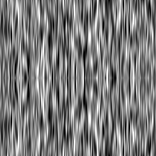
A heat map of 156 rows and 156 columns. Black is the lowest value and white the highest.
Slope: none. Histogram: bell-shaped. Mirror symmetry: top to bottom. Grain: streaks running down.
